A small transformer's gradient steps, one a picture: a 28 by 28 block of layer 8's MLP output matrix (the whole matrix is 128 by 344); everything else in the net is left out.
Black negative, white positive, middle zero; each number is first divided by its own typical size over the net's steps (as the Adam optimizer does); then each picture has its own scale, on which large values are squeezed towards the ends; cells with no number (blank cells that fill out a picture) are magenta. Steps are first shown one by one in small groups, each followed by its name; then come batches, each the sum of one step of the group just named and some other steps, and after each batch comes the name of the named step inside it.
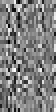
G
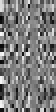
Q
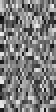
Q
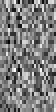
G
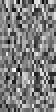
G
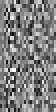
G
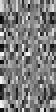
Q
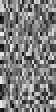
Q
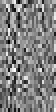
G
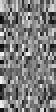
Q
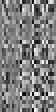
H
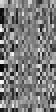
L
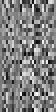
H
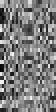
L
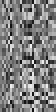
H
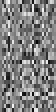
H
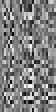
H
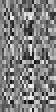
H
